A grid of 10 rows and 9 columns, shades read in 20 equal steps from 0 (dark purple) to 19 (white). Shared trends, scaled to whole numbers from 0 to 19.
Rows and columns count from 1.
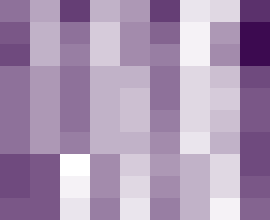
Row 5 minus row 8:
3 5 -11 3 -1 -3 3 -1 1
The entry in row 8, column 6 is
11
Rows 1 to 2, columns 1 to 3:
8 12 4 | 6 13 8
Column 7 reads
17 18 18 16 16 16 17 13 13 13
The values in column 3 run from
4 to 19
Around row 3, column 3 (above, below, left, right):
8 8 13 15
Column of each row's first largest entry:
7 7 7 7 7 7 7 3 3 8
